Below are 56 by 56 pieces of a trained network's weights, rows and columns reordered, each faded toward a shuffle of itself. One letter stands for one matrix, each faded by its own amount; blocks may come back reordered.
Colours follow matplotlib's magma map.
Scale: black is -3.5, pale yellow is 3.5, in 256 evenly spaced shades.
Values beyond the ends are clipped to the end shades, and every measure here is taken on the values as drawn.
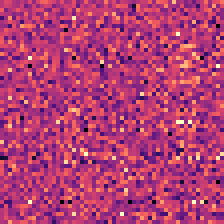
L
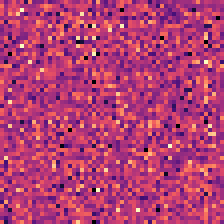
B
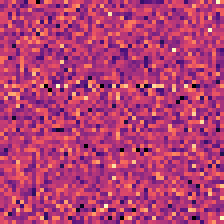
L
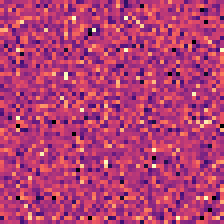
B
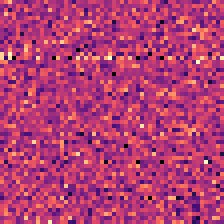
L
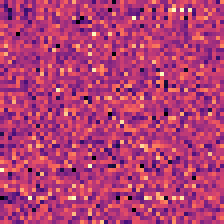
B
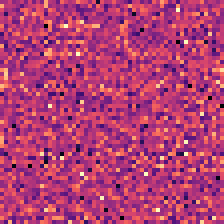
B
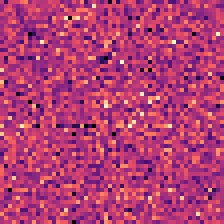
L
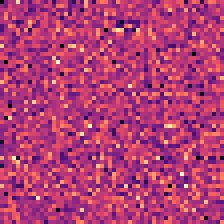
B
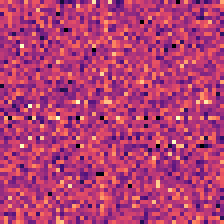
L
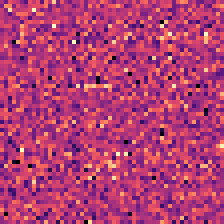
L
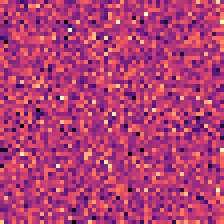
L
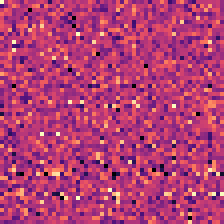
B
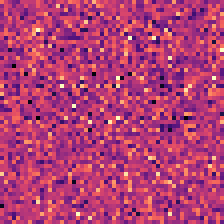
B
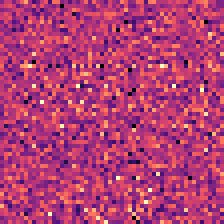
L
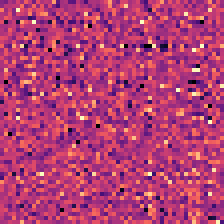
B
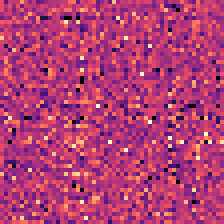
B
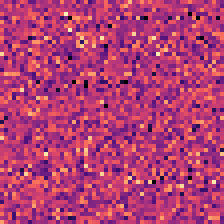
L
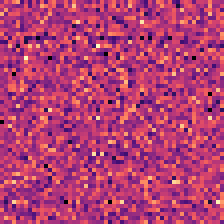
L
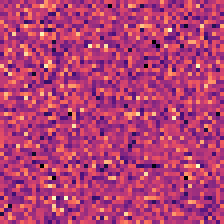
B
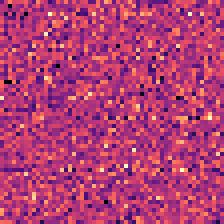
L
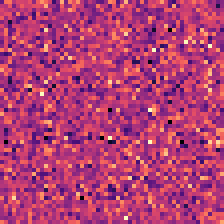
B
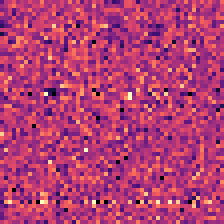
L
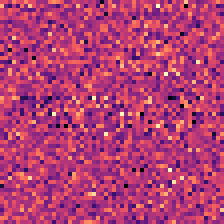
L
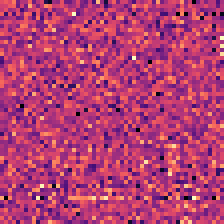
L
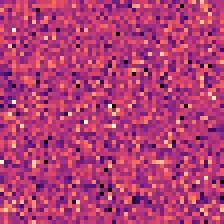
B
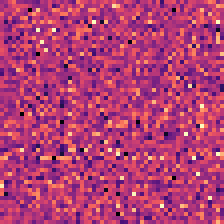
L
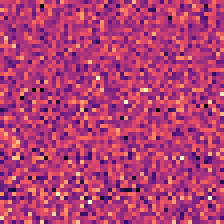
L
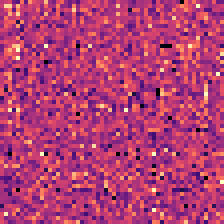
B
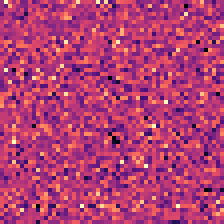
L
